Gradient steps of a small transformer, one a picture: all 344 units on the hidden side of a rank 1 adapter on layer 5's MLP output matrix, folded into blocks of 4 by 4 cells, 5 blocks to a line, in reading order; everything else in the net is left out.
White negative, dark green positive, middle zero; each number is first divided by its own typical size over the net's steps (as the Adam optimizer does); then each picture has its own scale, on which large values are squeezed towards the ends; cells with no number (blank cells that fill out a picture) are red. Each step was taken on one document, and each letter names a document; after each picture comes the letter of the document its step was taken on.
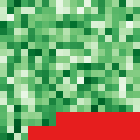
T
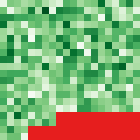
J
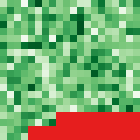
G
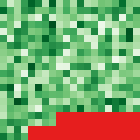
T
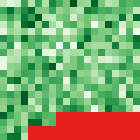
T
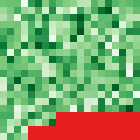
G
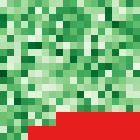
J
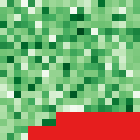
G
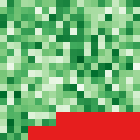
J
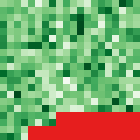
G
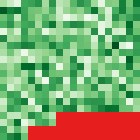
T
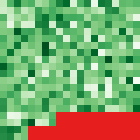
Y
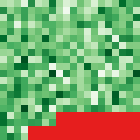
T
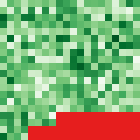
J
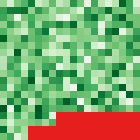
T
